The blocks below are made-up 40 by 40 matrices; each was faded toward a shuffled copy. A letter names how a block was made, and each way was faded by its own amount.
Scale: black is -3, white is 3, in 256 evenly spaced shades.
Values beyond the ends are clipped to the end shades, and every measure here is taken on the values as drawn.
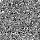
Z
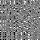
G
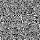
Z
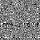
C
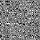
C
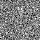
Z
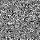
Z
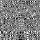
C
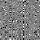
G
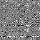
C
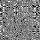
G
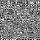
C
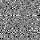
C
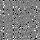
G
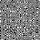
G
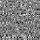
C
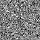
Z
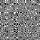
G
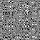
G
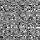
C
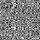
C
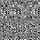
C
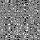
G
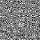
C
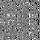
G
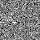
Z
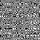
C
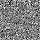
Z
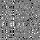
G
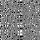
G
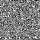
Z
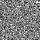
Z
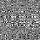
C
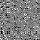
G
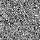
Z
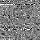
C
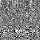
C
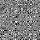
C
